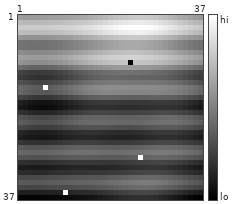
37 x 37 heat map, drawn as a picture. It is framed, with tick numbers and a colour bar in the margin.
Slope: up to the top. Ninth with the highest average: top middle. Average level on the scale: 40%. Lone odd cells: 4, 3 higher and 1 lower than their neighbours. Stripes: horizontal, repeating 6 times.
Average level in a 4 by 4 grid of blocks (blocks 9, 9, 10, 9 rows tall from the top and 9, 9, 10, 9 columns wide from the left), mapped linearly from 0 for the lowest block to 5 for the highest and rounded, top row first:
3454 | 1222 | 0111 | 0010
